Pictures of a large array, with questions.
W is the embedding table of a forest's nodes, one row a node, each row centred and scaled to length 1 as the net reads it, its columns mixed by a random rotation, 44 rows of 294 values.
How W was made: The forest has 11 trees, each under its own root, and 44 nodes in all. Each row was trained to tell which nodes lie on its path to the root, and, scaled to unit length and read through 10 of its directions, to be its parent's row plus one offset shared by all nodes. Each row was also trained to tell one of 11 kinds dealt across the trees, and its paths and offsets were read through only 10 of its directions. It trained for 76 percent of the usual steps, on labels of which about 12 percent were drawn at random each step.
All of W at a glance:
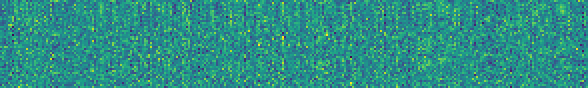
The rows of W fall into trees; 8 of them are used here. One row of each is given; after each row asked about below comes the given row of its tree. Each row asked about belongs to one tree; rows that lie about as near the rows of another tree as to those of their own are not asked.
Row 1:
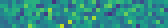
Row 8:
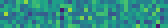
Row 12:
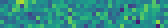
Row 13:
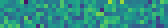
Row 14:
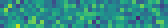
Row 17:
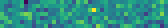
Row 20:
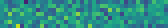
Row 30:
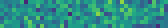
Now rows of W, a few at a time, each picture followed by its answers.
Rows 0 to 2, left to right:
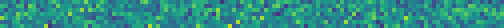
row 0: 17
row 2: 1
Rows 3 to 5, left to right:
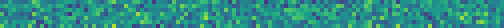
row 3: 30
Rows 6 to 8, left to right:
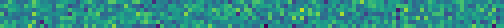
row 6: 30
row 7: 12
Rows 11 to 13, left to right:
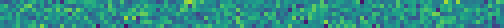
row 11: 12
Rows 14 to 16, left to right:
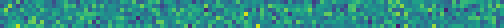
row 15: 20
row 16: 17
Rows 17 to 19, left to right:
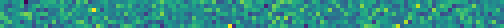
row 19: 1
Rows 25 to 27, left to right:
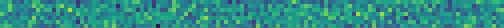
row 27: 17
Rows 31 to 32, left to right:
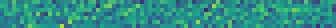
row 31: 1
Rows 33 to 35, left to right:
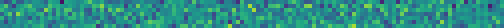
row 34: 14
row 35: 8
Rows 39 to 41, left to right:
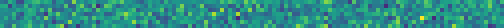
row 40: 17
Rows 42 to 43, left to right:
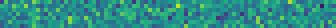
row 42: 1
